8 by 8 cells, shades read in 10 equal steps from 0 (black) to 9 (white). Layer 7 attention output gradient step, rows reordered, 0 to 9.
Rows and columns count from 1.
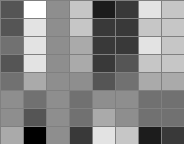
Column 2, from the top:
9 8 8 8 6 4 3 0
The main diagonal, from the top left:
3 8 5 6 3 5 4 2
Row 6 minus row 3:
1 -4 0 -2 3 3 -4 -3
